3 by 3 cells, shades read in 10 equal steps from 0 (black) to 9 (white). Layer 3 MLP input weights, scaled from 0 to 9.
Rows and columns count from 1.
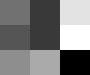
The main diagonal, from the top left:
4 2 0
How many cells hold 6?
1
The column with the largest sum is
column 3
